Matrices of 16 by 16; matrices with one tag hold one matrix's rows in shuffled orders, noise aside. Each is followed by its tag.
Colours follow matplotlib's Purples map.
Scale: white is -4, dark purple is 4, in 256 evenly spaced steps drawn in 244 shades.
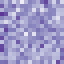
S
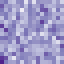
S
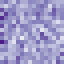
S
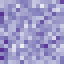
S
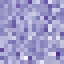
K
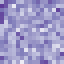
S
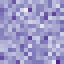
K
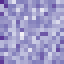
S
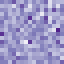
K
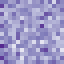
S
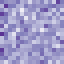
S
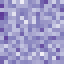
S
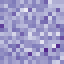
K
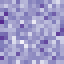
S
